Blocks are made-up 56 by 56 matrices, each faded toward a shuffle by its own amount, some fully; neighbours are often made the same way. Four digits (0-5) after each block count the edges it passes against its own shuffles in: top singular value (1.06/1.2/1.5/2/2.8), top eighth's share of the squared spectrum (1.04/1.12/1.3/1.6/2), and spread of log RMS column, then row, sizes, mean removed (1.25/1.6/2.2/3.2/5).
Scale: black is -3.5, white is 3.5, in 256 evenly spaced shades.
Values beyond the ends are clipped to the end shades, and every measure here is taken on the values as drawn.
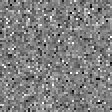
0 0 0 0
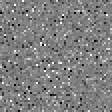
0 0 0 0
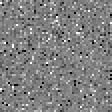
0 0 0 0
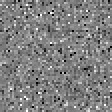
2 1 0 0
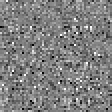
3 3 1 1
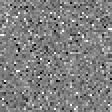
2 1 1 0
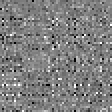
4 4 2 3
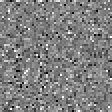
3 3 1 1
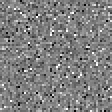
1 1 0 0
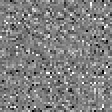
4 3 2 2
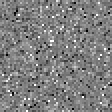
1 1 0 0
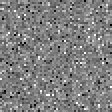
0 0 0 0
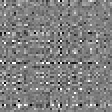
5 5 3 3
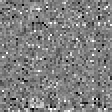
3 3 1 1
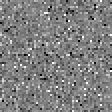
2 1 0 0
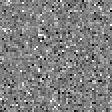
2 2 1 0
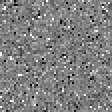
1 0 0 0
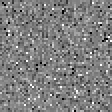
1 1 0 0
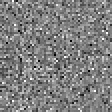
3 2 1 0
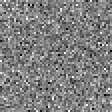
1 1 0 0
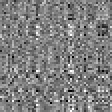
4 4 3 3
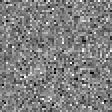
3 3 1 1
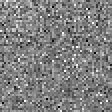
3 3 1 0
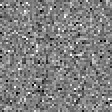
2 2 0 0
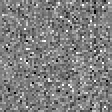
1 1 1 0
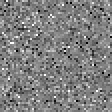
2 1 0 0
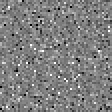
0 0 0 0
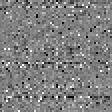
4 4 1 2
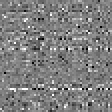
4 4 2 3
